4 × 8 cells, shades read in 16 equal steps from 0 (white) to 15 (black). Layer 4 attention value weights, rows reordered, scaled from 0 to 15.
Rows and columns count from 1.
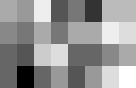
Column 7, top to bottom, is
4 1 7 2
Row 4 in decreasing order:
15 10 9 9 6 6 2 0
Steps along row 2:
up down up down same down up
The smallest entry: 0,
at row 4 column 8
